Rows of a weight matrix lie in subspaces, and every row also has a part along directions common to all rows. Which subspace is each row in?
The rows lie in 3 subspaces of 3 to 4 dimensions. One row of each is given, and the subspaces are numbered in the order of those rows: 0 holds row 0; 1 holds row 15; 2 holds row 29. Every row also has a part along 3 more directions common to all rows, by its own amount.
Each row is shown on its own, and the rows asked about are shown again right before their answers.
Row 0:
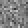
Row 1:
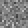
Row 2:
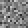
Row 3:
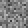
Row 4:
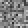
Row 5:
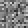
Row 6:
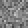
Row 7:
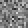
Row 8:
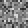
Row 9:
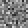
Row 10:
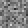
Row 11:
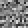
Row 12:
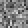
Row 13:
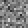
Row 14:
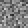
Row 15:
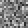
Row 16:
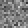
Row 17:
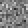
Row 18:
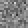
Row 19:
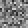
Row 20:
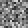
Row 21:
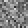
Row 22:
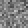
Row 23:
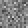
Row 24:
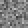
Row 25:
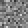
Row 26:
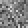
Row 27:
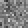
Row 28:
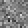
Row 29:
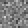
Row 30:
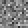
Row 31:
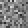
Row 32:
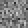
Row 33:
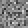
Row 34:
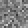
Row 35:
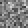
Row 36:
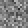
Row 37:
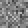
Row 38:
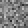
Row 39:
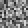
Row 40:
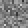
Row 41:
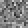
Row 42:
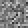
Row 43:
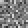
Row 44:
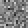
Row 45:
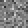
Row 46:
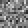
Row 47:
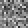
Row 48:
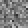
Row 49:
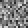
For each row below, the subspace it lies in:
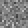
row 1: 1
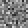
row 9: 1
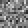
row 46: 2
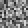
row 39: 2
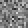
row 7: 0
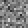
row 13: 0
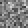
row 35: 2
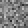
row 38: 1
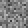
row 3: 0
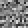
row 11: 2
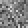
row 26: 0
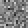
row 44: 1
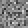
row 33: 2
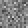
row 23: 0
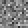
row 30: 2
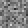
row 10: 0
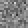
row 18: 2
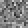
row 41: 1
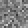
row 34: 1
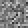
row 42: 2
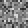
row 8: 1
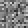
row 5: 2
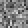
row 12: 2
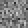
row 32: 2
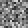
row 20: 1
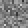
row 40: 1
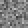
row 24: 2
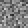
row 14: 2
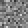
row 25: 0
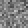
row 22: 2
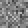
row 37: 2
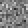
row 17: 2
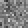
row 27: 0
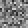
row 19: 1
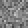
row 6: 1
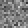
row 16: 1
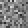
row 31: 0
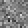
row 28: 0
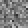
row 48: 1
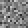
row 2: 0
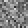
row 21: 0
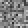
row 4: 2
